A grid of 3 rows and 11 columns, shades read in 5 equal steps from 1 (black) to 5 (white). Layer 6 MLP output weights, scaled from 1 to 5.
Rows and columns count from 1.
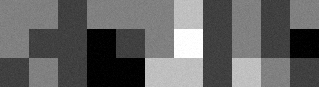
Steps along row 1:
same down up same same up down up down up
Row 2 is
3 2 2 1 2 3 5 2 3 2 1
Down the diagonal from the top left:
3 2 2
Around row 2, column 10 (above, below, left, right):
2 3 3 1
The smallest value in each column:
2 2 2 1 1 3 4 2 3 2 1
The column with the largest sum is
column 7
